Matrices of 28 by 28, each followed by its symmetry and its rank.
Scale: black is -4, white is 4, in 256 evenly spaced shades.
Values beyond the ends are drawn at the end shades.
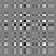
symmetric, rank one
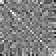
symmetric, rank five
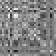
symmetric, rank three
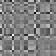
antisymmetric, rank two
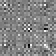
symmetric, rank five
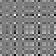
symmetric, rank one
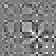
symmetric, rank three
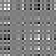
symmetric, rank one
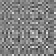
symmetric, rank three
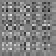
antisymmetric, rank two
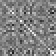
symmetric, rank five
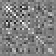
symmetric, rank five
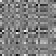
neither, rank two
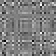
antisymmetric, rank two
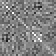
symmetric, rank five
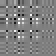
symmetric, rank one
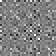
symmetric, rank three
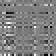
neither, rank two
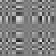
symmetric, rank one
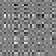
antisymmetric, rank two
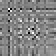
symmetric, rank three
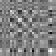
symmetric, rank three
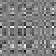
neither, rank two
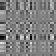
neither, rank two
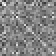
symmetric, rank five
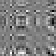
antisymmetric, rank two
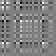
symmetric, rank one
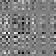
neither, rank two
